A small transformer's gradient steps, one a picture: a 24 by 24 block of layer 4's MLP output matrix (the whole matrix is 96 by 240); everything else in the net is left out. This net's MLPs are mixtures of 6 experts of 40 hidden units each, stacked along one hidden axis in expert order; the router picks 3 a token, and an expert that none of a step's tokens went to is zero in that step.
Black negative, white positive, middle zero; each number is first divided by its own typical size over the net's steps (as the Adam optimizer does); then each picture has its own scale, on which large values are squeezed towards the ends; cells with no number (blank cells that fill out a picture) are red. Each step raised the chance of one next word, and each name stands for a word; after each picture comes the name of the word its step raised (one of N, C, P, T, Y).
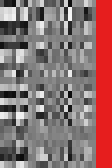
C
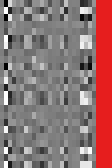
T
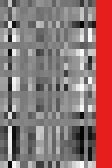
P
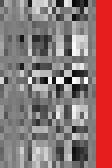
P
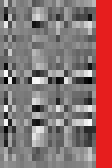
T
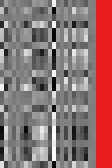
P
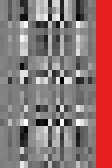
T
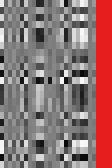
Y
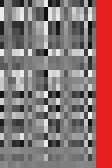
C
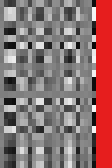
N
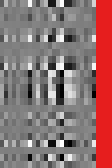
Y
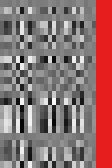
Y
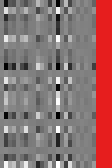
T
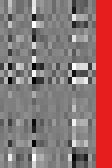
N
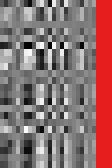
N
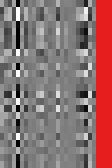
C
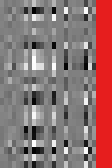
T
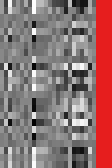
P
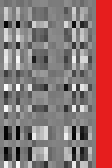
P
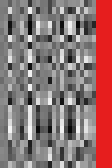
Y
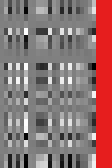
N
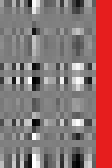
N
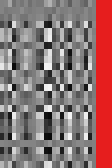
P
